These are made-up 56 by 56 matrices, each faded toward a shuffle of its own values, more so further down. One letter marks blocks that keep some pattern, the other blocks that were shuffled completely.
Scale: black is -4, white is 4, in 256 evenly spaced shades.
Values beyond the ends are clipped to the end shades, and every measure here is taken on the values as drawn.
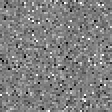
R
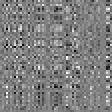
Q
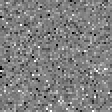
R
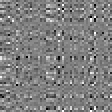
Q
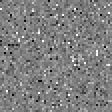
R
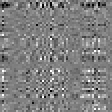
Q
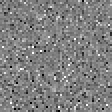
R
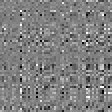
Q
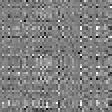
Q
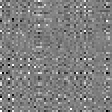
Q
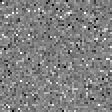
R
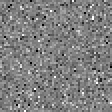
R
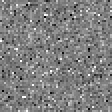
R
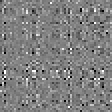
Q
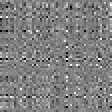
Q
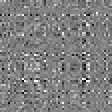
Q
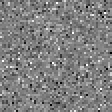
R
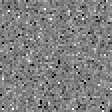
R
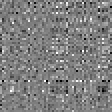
Q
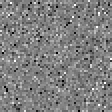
R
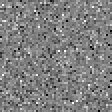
R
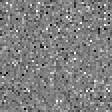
R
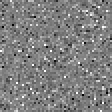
R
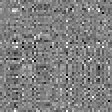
Q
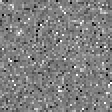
R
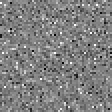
R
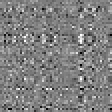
Q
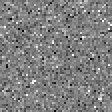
R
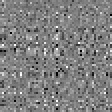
Q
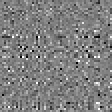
Q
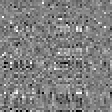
Q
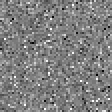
R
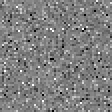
R
